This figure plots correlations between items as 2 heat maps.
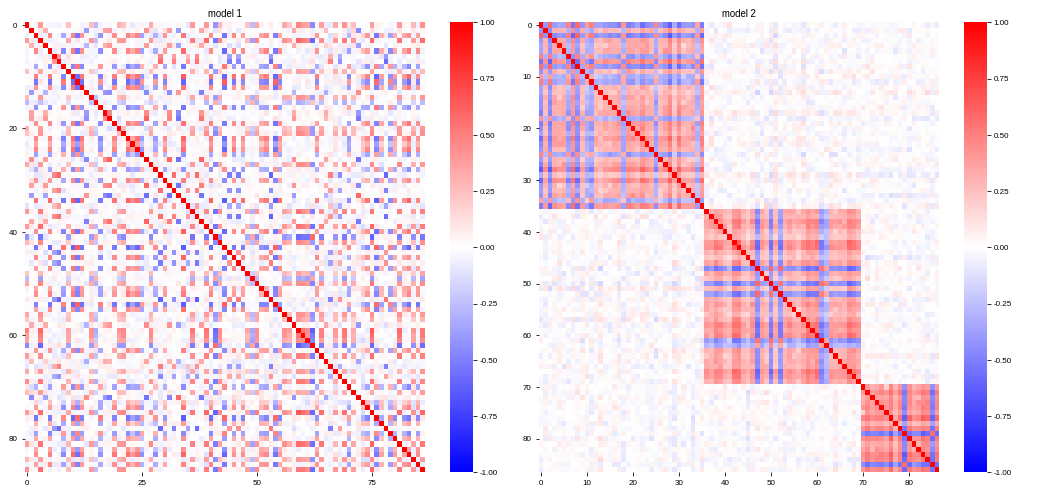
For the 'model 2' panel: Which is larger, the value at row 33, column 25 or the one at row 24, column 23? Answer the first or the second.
the second
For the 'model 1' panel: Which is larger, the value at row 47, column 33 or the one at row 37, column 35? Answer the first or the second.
the second
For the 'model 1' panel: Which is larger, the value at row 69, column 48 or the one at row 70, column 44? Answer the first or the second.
the first
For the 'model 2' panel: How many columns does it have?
87
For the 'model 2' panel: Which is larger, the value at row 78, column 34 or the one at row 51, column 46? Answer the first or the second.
the second
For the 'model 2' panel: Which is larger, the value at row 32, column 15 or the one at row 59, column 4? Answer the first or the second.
the first
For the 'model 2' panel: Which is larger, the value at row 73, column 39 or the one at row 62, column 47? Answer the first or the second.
the second
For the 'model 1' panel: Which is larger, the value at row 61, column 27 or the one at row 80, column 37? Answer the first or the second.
the first
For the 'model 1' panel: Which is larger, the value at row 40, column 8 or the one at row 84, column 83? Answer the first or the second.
the second
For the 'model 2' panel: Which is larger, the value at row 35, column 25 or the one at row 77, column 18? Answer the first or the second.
the second
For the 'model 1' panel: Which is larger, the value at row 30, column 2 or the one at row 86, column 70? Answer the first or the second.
the first
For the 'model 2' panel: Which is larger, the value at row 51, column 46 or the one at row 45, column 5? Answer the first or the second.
the first
